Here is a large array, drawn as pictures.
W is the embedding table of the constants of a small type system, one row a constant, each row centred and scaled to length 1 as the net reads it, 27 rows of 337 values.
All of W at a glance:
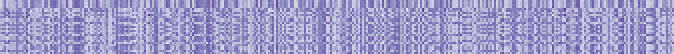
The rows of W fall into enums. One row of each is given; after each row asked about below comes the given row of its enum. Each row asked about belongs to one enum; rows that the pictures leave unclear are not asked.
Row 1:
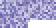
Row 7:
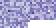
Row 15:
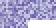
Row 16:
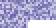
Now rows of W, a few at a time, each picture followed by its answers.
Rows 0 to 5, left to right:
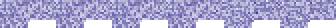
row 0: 1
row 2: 1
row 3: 1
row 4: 7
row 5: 7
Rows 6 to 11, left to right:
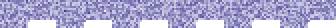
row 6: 16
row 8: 16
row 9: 15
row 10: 15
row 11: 7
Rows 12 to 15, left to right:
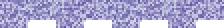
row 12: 16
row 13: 15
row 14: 16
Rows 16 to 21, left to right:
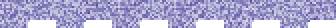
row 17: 7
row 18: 15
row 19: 15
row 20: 16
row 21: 7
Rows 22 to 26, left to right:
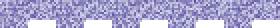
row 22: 15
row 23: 1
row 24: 1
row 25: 16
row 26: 15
